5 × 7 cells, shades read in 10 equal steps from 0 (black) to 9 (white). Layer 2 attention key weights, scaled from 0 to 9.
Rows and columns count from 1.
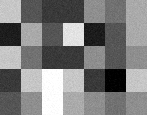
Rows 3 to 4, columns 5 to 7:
5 3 5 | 2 0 7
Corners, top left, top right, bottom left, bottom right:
7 6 3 5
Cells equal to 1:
2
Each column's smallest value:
1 3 2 2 1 0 5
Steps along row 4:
up up down down down up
